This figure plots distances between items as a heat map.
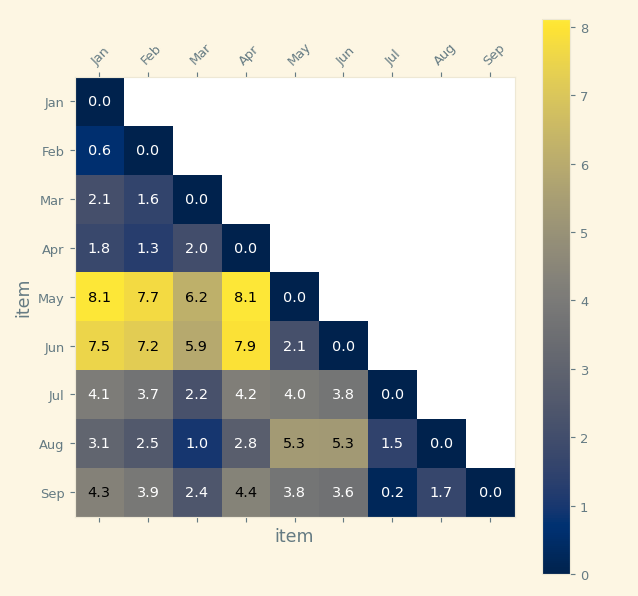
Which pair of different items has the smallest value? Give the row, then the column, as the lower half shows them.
Sep, Jul
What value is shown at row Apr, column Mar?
2.0
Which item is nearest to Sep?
Jul
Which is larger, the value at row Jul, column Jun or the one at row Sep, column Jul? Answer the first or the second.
the first
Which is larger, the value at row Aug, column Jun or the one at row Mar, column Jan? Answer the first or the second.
the first
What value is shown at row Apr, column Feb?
1.3
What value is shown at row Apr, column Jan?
1.8
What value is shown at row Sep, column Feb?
3.9
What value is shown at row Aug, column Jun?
5.3
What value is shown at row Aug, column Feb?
2.5
